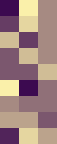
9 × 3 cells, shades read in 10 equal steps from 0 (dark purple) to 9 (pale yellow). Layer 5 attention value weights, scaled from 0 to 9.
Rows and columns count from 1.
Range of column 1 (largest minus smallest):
9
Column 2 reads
9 8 2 7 3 0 4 6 8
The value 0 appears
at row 1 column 1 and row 6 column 2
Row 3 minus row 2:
5 -6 0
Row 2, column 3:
5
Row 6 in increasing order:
0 4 9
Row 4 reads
3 7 5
